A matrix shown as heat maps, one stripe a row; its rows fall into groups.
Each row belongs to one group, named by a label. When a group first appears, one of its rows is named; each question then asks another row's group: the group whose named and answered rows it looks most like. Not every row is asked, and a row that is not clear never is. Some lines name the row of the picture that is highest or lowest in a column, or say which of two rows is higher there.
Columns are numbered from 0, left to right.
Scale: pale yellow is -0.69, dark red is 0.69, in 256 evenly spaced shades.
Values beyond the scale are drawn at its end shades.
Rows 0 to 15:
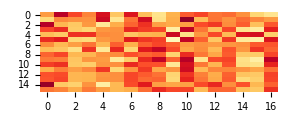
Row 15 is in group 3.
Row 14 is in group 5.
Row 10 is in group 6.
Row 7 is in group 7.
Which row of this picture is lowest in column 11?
9
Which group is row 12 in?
6
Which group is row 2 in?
5
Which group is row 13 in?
6
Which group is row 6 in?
7
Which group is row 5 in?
6
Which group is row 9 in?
3
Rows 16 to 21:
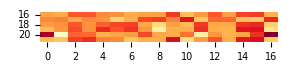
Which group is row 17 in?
3
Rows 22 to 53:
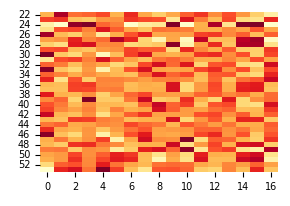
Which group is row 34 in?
3
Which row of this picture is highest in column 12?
24
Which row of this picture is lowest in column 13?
24
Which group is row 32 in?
3
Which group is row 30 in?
5
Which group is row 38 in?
5
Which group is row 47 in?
3
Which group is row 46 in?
5
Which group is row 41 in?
3
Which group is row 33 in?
5
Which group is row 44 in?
6
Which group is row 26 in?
5
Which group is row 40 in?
3
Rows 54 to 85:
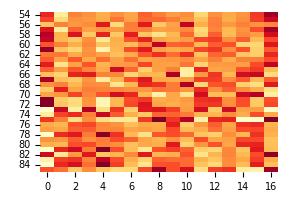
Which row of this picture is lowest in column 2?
73
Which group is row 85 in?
3
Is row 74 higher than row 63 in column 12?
No
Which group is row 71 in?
5
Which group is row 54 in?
7
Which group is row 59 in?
5
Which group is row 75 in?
3
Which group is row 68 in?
3
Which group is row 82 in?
7
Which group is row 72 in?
5
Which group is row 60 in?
3
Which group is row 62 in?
3
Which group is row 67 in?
5
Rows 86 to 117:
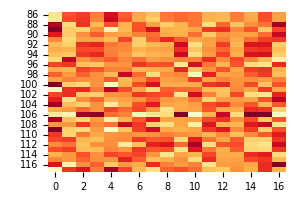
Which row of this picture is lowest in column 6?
106
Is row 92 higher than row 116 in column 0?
No
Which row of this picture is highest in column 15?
106
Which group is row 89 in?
5
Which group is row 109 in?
5
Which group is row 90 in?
7
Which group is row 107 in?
5
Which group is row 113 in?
6
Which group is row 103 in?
7
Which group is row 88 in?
7
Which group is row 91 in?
7
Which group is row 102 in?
6
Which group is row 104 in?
5
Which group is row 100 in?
5
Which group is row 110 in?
7
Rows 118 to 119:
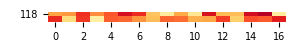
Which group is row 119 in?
7
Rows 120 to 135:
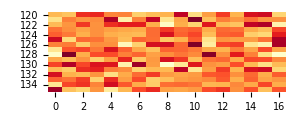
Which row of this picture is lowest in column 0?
128
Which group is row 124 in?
3
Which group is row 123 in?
3
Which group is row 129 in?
7
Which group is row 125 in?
7
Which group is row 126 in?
3
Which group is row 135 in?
5
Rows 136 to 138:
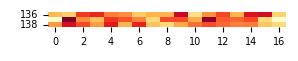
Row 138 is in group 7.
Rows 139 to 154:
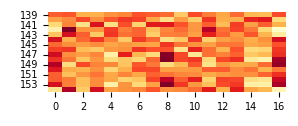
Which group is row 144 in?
7
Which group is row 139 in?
6
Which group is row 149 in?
7
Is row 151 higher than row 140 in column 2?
No
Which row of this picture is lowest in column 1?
149
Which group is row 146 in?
6
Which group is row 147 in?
3
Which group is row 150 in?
5
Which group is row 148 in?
3
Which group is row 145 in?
3
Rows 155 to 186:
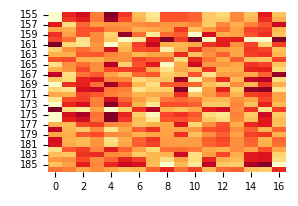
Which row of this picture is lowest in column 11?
160
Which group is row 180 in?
5
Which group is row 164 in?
6
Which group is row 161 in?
5
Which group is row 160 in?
3
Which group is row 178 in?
5
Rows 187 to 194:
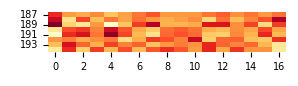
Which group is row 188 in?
7
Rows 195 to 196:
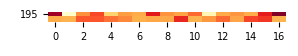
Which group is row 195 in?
7
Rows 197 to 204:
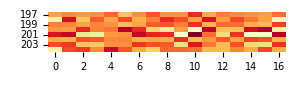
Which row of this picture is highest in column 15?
200
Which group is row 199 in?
3
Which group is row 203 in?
6
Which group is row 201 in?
6
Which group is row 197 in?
3
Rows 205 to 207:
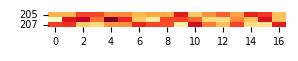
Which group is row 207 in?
6
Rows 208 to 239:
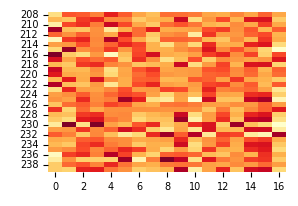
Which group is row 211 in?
5
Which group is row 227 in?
7
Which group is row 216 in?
5
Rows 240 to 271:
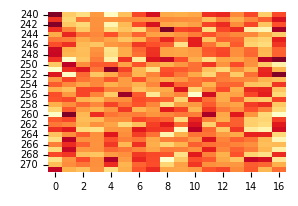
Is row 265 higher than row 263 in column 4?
Yes
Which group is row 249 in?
7
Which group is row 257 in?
6
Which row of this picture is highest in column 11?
260
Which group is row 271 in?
5
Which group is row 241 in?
7
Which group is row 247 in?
5
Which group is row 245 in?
3
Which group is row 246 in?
6
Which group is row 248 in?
5
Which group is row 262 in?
3
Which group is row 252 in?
7
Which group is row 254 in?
3
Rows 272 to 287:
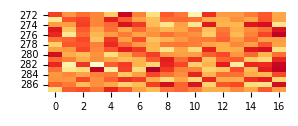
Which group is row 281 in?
3
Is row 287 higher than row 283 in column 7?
No
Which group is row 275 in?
7
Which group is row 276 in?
7
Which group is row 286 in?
3
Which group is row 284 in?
3
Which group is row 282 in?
7
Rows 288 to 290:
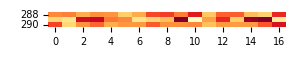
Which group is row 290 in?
7
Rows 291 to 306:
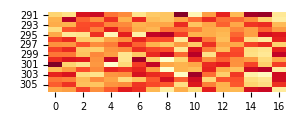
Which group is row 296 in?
6
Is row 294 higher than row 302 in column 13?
Yes
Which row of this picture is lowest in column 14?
303
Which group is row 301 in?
5
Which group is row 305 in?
6
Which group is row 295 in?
7
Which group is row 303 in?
6
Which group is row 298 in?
6
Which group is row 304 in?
3
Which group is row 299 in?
3
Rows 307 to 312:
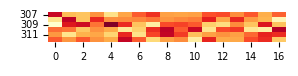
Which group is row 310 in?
3
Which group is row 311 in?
7
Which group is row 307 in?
5
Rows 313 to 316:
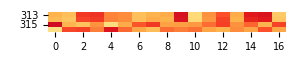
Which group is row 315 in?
5
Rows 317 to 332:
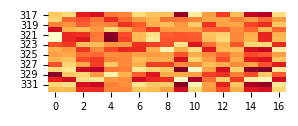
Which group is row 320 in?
5
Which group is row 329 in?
5
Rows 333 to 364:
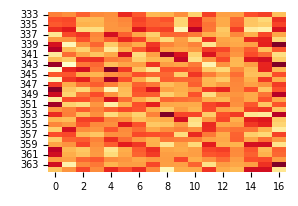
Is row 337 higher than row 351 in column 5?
Yes
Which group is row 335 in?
6
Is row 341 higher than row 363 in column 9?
Yes
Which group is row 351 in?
5
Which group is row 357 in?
6
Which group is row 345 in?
6
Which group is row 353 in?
3
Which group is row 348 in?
5
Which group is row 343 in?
7
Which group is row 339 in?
7
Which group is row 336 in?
6
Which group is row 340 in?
5
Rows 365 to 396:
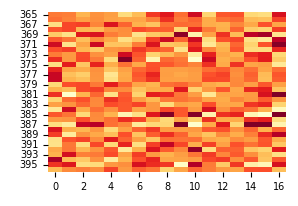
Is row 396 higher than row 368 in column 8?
No
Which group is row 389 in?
7
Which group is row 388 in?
5
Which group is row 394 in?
5
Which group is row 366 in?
3
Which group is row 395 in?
6
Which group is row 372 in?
6
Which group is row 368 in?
6
